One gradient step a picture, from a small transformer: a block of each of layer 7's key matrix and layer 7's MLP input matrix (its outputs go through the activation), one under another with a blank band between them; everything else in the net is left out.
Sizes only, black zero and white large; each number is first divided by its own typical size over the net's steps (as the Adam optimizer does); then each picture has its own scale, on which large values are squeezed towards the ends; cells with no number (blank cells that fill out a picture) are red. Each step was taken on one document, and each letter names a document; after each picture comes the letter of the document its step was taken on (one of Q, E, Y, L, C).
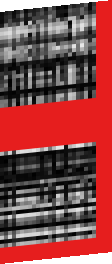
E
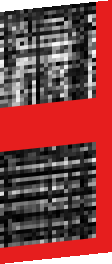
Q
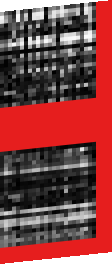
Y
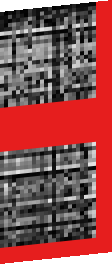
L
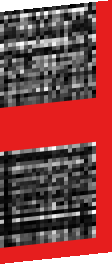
Q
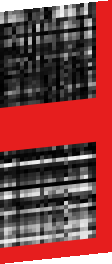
Y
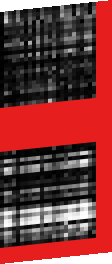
Y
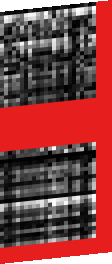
Q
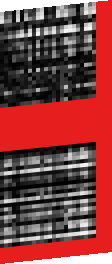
Y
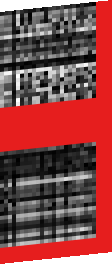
E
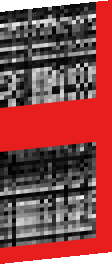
E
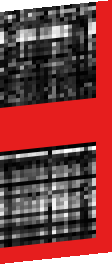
Q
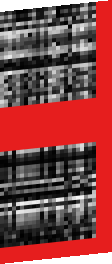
E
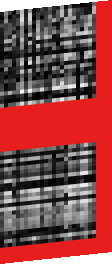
Y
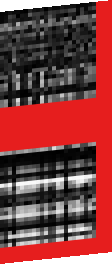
E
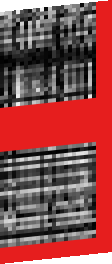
E
